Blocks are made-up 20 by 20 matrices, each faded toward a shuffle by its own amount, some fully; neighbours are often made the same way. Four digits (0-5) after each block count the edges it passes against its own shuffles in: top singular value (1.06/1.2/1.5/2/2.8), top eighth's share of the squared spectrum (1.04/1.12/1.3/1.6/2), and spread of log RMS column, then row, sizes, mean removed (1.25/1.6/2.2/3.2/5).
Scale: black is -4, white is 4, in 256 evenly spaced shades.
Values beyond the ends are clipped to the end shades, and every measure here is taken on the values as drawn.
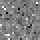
0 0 0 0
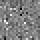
1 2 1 0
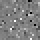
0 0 0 0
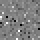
1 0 0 0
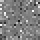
2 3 1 0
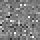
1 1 0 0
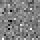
0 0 0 0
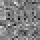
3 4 2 1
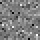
0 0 0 0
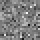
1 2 0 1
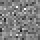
0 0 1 0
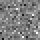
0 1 0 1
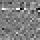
3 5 0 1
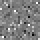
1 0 0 0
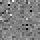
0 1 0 0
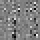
3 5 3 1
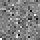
1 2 0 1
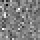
2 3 1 0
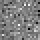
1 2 1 0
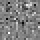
2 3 1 1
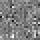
2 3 2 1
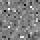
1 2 0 0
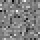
0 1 0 0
